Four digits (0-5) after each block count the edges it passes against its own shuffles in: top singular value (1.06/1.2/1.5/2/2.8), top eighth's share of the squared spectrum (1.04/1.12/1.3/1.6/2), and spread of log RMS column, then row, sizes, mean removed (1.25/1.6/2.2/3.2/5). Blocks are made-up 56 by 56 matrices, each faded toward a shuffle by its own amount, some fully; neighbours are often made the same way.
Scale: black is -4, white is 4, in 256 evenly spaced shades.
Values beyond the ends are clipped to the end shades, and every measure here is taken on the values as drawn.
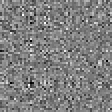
4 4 2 2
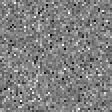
0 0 0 0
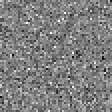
1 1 0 0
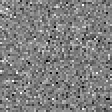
1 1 0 0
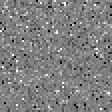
0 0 0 0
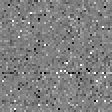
2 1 0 0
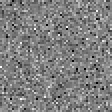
0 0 0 0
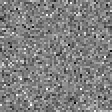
0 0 0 0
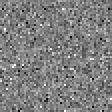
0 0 0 0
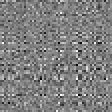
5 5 3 3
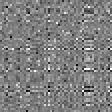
5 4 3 3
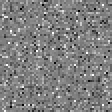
2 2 0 0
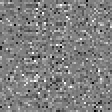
3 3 1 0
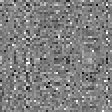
4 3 2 2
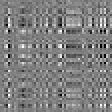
5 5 4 4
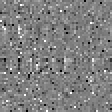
4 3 1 1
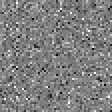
3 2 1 1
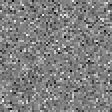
2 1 0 0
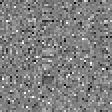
3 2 1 0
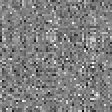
4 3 1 2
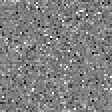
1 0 0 0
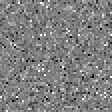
2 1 0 0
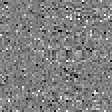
4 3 1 1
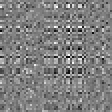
5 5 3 3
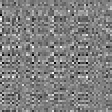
5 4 3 3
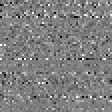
2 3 0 3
